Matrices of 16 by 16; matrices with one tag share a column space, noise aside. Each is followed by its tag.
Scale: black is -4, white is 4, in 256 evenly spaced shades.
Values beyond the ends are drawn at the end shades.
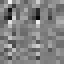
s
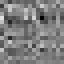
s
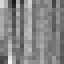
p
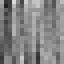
p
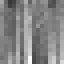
p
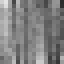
p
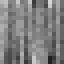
p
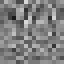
s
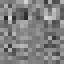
s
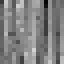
p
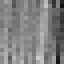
p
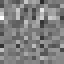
s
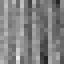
p
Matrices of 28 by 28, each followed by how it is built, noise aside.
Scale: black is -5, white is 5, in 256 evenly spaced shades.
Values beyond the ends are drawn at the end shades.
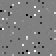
sparse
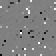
sparse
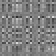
low rank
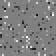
sparse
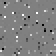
sparse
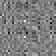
low rank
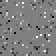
sparse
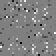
sparse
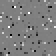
sparse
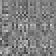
low rank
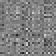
low rank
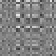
low rank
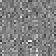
low rank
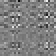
low rank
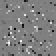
sparse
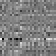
low rank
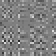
low rank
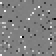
sparse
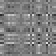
low rank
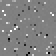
sparse
